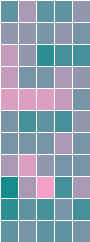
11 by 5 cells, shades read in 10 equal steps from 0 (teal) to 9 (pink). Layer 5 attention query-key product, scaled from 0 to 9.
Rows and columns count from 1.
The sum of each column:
48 55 46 44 45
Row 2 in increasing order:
4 4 5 5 5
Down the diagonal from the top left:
3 5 1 6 4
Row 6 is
4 2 3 2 5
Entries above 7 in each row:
0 0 0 0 3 0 0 1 1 0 0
